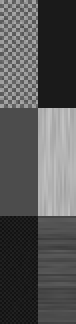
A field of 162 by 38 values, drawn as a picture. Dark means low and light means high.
It is made of 3 by 2 panels. Panel 1,1: middling, checkered, strong in contrast. Panel 1,2: very low, flat. Panel 2,1: low, flat. Panel 2,2: high, streaked downward, faint in contrast. Panel 3,1: very low, checkered, faint in contrast. Panel 3,2: low, streaked across, faint in contrast.
